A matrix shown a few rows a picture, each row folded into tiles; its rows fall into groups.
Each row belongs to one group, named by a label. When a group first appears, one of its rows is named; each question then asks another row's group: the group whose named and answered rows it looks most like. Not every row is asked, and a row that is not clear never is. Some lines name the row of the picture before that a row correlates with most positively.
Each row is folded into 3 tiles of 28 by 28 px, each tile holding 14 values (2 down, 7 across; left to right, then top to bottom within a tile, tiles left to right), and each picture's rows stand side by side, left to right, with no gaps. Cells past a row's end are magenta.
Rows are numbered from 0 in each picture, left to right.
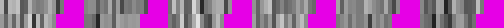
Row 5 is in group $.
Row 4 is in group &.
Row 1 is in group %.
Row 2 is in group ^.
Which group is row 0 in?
&
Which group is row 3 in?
&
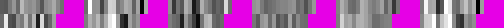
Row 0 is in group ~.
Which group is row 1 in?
^
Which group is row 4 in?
^
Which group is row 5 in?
^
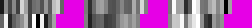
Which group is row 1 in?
$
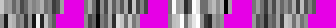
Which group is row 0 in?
&
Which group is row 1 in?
%
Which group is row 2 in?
^
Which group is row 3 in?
%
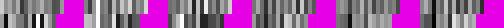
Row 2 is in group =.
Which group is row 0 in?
&
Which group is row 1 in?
=
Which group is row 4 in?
%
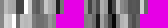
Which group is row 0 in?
^
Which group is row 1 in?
$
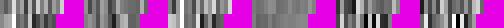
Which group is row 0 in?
=
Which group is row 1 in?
$
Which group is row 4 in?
~
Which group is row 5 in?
~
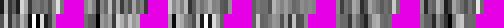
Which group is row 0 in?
~
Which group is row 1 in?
%
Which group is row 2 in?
&
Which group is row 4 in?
$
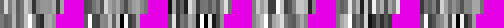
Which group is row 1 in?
~
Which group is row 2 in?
~
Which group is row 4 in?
=
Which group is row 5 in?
~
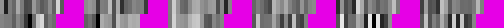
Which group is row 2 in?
^
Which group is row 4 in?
~
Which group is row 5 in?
~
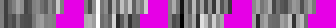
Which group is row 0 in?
$
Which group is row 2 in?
%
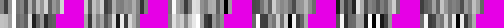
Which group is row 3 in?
~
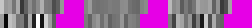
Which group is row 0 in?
&
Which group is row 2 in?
&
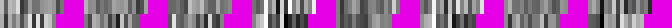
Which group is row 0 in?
&
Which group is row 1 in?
&
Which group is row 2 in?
~
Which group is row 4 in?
$
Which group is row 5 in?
=
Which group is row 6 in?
&
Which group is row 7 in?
%
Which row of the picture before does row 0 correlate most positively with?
0
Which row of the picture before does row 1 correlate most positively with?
2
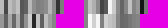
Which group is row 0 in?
&
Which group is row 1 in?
^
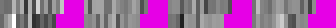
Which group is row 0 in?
=
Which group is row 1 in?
&
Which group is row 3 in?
^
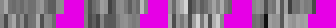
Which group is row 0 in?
&
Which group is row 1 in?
$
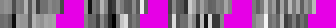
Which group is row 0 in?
%
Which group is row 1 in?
$
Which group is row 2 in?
~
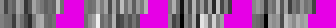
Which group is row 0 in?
$
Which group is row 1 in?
=
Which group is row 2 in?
%
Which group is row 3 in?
%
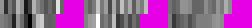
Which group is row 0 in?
$
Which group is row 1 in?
=
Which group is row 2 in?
$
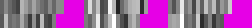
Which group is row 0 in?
~
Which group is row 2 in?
=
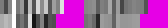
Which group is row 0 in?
=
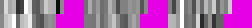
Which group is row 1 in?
^
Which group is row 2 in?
=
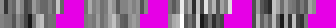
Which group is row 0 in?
$
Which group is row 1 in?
^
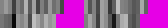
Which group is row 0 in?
%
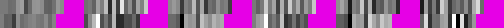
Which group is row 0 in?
$
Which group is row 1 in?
=
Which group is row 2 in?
%
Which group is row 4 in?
%
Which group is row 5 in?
~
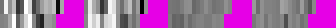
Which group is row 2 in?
$
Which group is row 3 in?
&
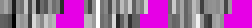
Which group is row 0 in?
%
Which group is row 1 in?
=
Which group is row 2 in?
^
